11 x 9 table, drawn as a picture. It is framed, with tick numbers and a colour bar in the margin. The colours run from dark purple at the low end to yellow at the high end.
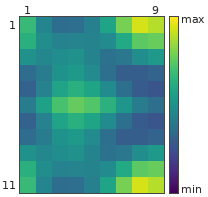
Odd rows or columns: none. Ninth with the lowest average: middle right. Average level on the scale: 50%. Slope: none. Grain: blotchy. Stripes: none. Mirror symmetry: top to bottom.
